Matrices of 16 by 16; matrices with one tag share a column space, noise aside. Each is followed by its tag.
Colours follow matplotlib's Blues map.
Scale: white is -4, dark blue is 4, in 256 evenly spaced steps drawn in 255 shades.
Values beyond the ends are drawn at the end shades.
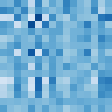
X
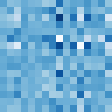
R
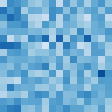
R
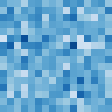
R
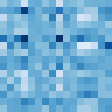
R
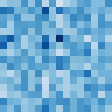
R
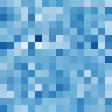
R
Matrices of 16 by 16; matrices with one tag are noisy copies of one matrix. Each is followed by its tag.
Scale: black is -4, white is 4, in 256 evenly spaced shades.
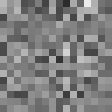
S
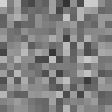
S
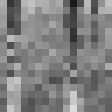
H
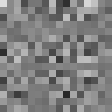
S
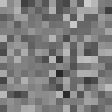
S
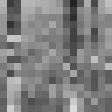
H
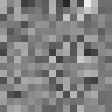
S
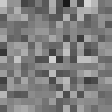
S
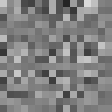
S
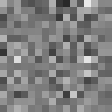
S
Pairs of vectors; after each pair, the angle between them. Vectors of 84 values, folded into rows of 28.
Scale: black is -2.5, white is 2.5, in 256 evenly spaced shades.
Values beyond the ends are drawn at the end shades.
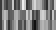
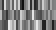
partly opposed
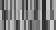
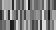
partly opposed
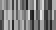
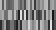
orthogonal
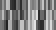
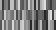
orthogonal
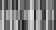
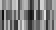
nearly opposite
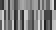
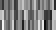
nearly parallel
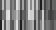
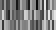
partly opposed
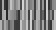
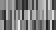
partly opposed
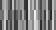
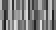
nearly opposite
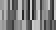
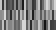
partly aligned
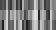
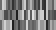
orthogonal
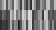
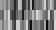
partly opposed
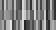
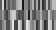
partly opposed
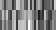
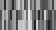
nearly parallel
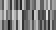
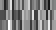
nearly opposite
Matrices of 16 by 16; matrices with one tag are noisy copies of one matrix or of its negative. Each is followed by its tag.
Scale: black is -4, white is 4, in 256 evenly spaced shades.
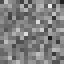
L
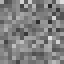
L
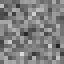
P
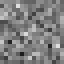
P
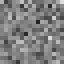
L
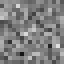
P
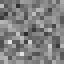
P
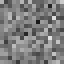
L
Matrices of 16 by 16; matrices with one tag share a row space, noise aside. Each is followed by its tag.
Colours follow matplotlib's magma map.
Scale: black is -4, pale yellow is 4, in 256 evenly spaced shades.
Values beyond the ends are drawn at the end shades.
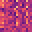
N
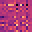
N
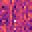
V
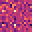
V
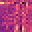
N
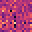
V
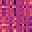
V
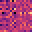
V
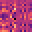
V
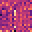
V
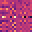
V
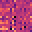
V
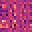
V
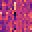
V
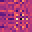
N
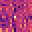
V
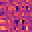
N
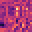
N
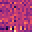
V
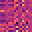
N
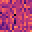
V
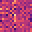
V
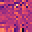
N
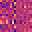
V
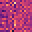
V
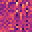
N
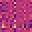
V
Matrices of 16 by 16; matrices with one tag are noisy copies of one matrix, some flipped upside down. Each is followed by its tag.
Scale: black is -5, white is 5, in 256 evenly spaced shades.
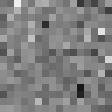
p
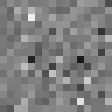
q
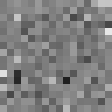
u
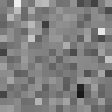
p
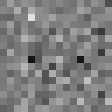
q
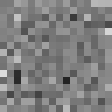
u
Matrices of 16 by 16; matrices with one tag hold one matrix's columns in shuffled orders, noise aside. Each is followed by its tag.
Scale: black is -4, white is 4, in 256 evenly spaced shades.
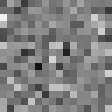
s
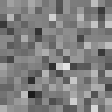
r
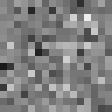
s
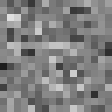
s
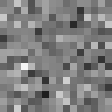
r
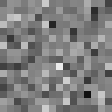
r
